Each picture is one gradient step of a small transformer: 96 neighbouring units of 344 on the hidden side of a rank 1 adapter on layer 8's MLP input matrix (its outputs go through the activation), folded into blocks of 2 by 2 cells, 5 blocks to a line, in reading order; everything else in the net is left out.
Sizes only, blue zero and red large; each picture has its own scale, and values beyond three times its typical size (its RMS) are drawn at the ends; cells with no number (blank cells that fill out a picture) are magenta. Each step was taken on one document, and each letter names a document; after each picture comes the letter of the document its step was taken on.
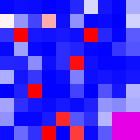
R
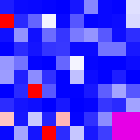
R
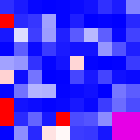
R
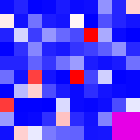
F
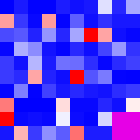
F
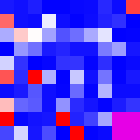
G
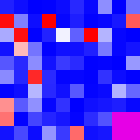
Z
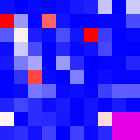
Z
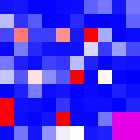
F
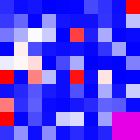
G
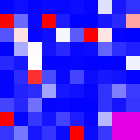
Z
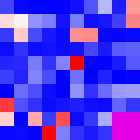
R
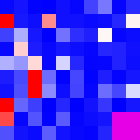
Z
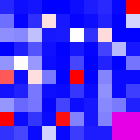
G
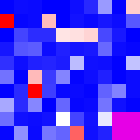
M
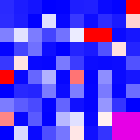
G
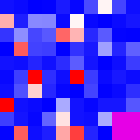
F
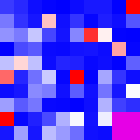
G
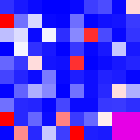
R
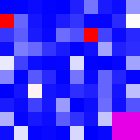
Z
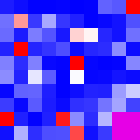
R
